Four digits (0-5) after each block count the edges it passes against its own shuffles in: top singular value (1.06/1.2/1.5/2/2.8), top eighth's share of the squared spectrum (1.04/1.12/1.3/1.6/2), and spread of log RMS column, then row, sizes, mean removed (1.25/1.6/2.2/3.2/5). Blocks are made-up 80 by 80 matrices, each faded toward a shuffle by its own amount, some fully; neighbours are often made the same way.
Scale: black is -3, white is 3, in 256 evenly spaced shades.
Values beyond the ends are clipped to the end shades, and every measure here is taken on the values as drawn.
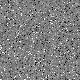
0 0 0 0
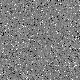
0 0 0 0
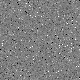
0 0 0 0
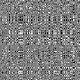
5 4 3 3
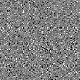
4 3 2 2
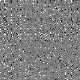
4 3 2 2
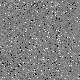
2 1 0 0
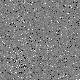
2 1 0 0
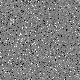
1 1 0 0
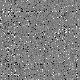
3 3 2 1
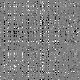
4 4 3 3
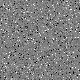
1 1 0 0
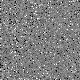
2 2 0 0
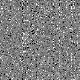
3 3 2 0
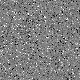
1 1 0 0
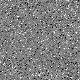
2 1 0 0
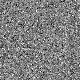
0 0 0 0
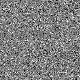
0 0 0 1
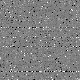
3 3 0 2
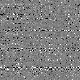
4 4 2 3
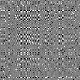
5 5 3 3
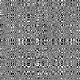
5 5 4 4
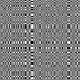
5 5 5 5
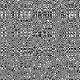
5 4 3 3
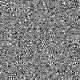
2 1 0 0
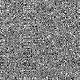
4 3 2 1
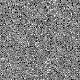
3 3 1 1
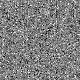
2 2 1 0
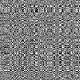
5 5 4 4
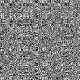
4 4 2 2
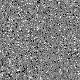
0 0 1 0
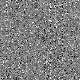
1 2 2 0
